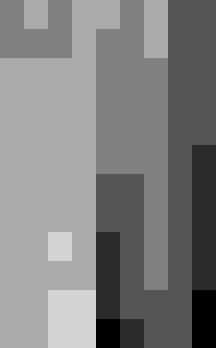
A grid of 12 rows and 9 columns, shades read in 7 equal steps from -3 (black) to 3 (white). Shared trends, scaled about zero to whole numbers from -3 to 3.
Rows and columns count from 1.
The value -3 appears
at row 11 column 9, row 12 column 5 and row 12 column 9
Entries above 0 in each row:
4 2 4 4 4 4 4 4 4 4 4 4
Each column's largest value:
1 1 2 2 1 0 1 -1 -1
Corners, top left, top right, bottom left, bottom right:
0 -1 1 -3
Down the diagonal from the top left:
0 0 1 1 0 0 0 -1 -2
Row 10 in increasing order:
-2 -2 -1 -1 0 1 1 1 1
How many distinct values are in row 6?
4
